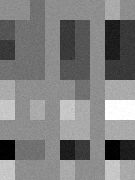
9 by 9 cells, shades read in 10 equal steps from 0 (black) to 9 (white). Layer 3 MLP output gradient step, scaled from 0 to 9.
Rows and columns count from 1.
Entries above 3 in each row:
9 4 4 5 9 9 9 4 9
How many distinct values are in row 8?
5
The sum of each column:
39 41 41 45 37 37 45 38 39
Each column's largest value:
7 5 6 5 7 6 5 9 9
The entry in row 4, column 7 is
5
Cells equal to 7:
4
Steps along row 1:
same down up same same same up down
